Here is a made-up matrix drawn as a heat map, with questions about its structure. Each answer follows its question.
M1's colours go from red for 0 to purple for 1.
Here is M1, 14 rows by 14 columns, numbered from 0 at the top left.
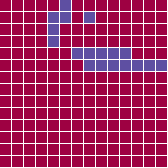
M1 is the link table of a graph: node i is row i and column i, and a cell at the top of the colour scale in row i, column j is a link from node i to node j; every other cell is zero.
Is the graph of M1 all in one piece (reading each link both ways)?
yes
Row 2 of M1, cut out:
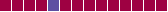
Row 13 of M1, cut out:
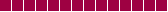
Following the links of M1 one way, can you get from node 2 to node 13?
no
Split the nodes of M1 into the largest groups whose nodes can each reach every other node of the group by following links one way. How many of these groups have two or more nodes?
0
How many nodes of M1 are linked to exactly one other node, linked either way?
7
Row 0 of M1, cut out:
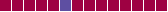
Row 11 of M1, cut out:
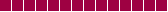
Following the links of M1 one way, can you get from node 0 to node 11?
yes
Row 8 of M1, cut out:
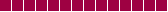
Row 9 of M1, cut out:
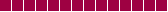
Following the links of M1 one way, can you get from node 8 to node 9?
no
